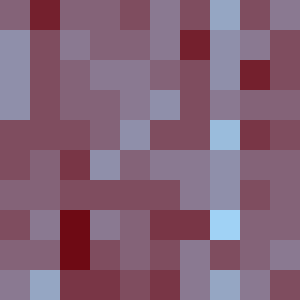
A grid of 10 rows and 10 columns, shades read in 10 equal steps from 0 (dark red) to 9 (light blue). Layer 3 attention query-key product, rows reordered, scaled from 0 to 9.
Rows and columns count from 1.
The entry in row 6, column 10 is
4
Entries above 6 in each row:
1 0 0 0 1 0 0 1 0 2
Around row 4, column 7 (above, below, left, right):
3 3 6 5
